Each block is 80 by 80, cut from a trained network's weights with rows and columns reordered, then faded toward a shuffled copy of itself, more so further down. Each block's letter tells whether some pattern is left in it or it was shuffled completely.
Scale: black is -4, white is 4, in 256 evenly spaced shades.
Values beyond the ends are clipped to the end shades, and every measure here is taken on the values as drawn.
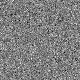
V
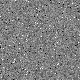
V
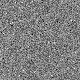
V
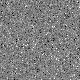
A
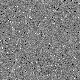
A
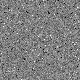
V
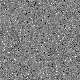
V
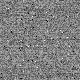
A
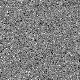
V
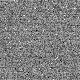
A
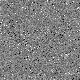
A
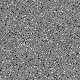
V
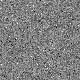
V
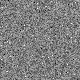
V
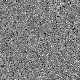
A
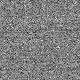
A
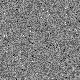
V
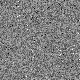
V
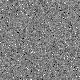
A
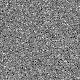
A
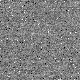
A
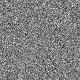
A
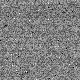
A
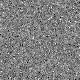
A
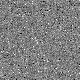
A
